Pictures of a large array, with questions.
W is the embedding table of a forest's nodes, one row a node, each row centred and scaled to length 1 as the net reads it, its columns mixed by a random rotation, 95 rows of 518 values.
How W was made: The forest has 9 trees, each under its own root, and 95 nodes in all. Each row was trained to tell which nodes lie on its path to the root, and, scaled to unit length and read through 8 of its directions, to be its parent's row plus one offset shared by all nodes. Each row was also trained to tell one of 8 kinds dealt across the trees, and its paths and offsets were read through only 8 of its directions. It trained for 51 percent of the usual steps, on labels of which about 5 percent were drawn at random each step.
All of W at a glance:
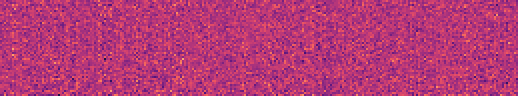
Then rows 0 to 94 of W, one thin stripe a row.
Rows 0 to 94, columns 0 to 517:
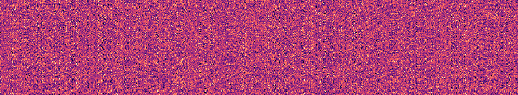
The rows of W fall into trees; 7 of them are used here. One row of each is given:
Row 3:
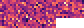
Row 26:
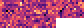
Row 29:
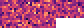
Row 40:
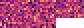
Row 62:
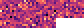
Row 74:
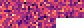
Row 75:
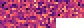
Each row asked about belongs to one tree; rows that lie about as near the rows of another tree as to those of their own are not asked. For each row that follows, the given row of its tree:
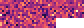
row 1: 26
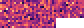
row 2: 62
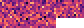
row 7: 3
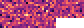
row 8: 75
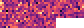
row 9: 62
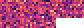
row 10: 26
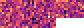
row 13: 62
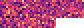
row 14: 75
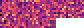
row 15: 75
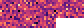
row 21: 62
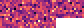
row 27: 40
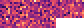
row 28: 75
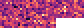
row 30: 3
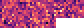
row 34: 29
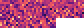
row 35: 26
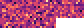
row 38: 75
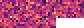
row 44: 3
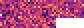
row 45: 26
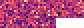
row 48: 26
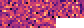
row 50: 29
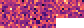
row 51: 26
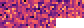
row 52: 75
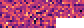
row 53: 75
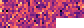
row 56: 62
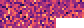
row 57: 75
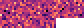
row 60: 26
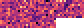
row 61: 62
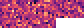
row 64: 29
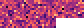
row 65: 26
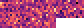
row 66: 40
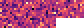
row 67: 62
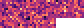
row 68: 3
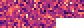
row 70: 75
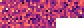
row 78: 62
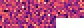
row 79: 62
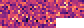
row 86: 3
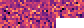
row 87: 26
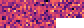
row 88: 26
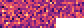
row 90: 75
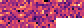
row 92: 62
